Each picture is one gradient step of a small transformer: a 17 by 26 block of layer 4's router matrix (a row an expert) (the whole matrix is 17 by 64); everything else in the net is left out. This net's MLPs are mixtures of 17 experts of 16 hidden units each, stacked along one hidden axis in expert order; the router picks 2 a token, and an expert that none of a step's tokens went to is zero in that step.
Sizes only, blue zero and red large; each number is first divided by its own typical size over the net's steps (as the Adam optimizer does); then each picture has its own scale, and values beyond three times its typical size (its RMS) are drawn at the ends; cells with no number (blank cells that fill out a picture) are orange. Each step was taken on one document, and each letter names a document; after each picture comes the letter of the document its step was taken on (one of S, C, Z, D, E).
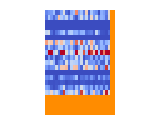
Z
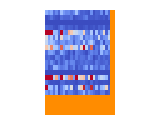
Z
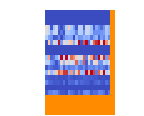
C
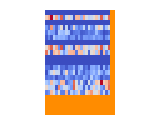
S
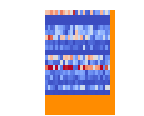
C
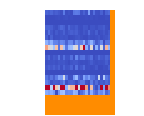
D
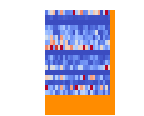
Z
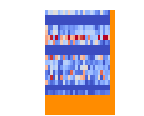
C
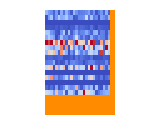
Z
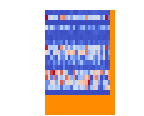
S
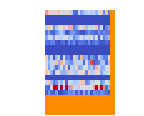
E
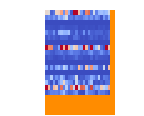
D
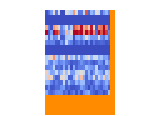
C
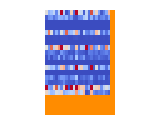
D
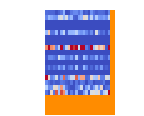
D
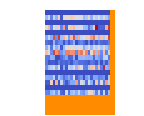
S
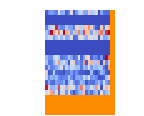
E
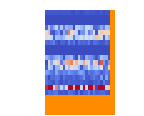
E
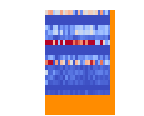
E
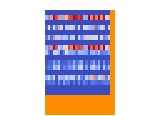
S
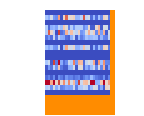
S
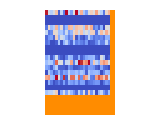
E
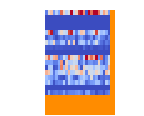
E
